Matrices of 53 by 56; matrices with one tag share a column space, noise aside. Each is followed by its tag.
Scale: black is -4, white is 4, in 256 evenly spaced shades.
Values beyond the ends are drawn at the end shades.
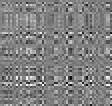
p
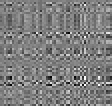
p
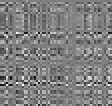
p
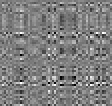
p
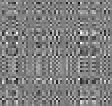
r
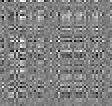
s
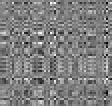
r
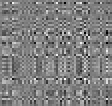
r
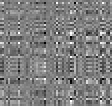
r
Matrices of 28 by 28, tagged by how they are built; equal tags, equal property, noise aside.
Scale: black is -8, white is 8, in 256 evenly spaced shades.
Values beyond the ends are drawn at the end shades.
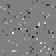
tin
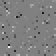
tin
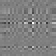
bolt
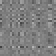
bolt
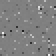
tin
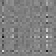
bolt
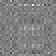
bolt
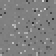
tin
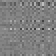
bolt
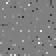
tin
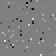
tin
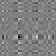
bolt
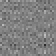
bolt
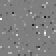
tin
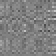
bolt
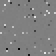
tin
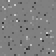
tin
